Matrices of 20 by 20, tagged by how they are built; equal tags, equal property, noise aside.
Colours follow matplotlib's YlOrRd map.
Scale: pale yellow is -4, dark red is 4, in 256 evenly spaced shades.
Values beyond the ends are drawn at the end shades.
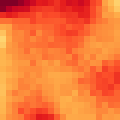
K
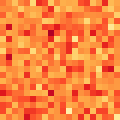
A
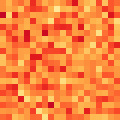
A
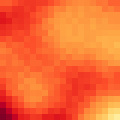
K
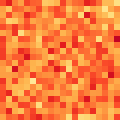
A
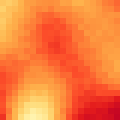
K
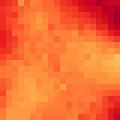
K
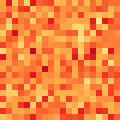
A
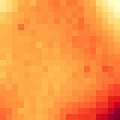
K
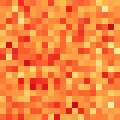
A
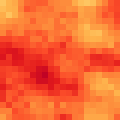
K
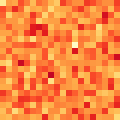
A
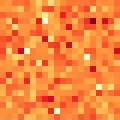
A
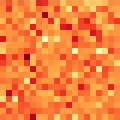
A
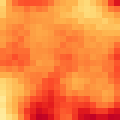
K
